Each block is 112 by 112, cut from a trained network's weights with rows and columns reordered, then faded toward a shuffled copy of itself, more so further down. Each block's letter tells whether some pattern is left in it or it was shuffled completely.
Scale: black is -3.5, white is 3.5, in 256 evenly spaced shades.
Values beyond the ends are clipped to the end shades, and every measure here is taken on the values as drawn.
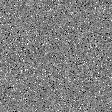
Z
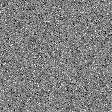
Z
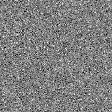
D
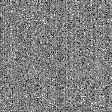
D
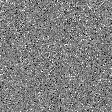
Z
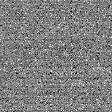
D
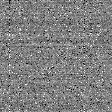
D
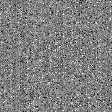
D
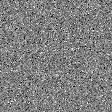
Z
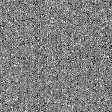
D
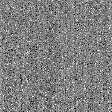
D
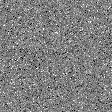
Z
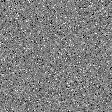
Z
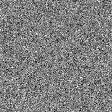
D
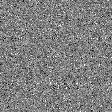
D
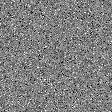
Z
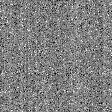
D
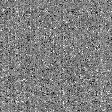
D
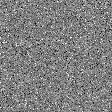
Z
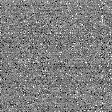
D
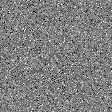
Z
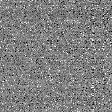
D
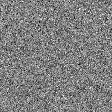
D
